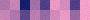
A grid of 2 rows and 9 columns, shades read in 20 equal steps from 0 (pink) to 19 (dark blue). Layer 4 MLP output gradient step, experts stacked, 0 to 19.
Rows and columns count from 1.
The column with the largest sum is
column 3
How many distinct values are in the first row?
8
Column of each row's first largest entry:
3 3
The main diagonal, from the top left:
6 6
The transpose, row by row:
6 4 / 4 6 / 19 13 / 7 5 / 14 8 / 1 3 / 3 1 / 14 8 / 0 0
